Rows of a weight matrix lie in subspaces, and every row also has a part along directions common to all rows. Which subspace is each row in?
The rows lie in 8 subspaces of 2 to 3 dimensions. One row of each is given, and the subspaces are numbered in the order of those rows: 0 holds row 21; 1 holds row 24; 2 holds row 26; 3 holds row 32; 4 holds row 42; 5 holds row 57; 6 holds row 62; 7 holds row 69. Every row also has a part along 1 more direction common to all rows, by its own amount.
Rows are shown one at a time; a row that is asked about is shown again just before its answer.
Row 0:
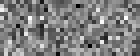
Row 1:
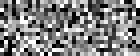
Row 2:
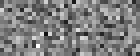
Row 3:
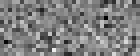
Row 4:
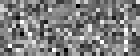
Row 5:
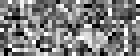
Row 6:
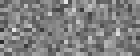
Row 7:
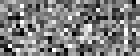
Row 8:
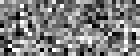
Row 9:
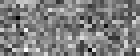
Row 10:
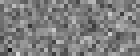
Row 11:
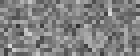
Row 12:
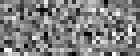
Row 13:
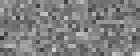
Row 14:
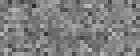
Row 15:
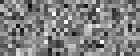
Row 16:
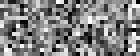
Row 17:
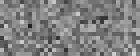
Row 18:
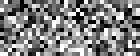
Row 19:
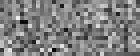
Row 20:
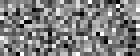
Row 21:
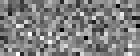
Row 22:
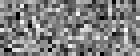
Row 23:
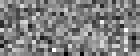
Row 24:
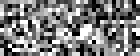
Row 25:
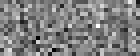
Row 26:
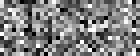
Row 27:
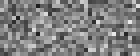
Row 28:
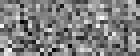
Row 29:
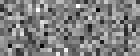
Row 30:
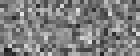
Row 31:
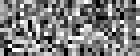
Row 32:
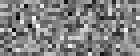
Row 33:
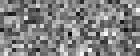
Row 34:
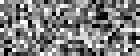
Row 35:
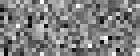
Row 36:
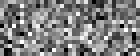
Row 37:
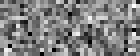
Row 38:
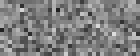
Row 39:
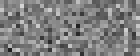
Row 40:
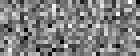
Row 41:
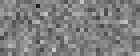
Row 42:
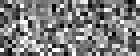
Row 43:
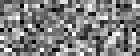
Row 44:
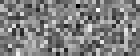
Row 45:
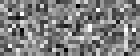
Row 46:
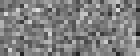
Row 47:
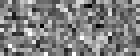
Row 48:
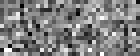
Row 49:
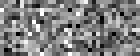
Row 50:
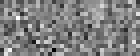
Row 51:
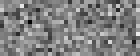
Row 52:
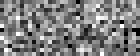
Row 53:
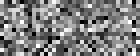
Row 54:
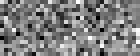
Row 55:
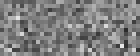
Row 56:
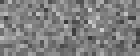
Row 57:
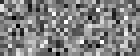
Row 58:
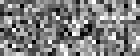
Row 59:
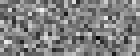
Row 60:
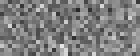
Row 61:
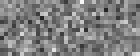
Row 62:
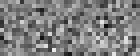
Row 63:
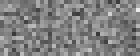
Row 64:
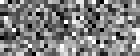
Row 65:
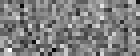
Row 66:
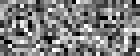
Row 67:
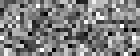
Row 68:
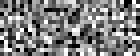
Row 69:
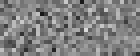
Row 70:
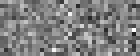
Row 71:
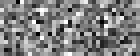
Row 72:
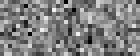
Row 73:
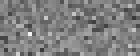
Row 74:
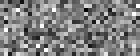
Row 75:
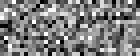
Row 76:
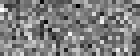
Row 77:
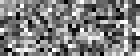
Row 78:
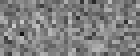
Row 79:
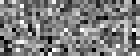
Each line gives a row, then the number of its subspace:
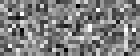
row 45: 5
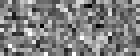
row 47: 2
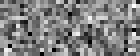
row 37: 3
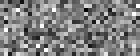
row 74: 2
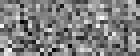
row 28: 4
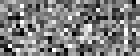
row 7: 5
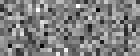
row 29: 5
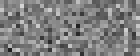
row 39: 0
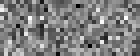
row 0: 5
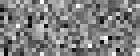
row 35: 5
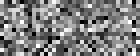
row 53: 2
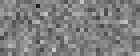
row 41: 7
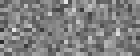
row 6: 3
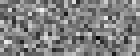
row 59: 6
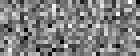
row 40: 4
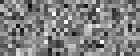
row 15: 5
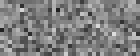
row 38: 4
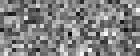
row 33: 0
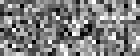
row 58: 1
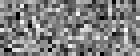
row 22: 3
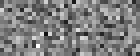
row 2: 6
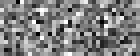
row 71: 6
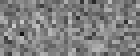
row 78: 7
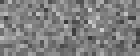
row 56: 1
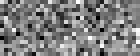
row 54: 1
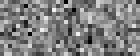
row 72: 3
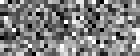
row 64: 1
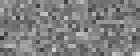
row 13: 7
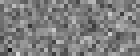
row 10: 1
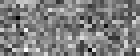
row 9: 2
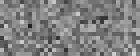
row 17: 2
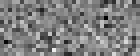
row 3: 6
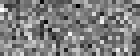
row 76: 5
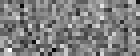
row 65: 4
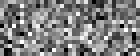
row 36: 7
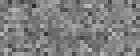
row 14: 2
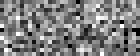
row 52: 1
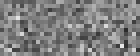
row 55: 2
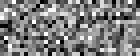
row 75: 4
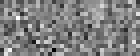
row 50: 4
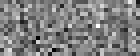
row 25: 4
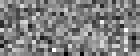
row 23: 6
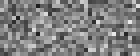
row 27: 7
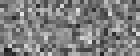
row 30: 6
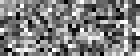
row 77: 7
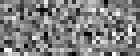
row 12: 6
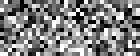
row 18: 0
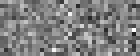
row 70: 3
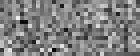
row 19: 4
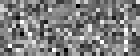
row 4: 5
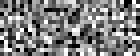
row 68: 4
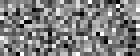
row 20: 0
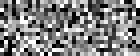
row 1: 4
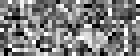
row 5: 2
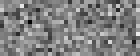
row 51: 0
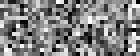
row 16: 3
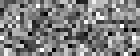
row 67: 7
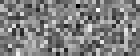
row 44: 5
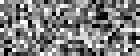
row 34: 5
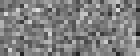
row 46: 0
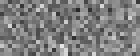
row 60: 1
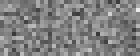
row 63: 0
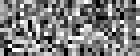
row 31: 3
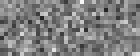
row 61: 7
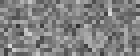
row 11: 2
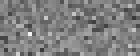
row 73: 0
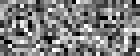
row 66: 6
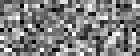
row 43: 3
